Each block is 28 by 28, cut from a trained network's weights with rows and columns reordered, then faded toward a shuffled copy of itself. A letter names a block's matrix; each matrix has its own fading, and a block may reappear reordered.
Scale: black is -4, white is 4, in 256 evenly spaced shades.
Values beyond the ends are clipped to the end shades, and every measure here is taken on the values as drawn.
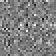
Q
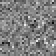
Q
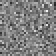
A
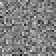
Q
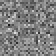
Q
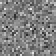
A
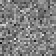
A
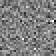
Q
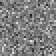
A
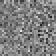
Q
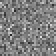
A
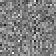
Q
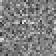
Q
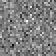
A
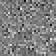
A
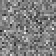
A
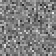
A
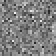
A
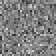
Q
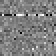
Q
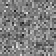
A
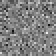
A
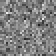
Q
